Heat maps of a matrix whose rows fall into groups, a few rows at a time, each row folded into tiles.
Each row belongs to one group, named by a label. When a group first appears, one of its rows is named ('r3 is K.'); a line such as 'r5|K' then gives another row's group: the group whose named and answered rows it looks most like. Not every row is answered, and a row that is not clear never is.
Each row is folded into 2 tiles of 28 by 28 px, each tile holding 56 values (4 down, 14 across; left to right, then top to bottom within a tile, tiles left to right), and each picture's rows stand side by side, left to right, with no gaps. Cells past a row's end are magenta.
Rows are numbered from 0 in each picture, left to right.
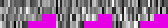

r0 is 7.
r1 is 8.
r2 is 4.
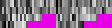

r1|8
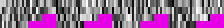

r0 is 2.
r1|8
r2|4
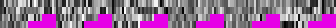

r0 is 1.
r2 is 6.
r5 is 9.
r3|8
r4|2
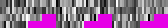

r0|6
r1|1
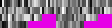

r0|6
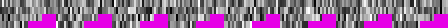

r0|8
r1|9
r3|2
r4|1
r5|7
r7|6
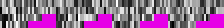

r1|4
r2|9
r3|9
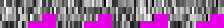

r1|6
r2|7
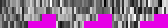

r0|8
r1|9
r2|6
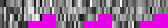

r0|7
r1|1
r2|7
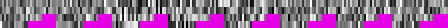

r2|4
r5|2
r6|2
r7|2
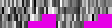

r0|2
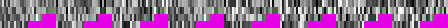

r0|8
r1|4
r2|1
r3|8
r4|6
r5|9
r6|1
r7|9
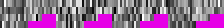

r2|2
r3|8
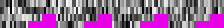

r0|6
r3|4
